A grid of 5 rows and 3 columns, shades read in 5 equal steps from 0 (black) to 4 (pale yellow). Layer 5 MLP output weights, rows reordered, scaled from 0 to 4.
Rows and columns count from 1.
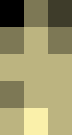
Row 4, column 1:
2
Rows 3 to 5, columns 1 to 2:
3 3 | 2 3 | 3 4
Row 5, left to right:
3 4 3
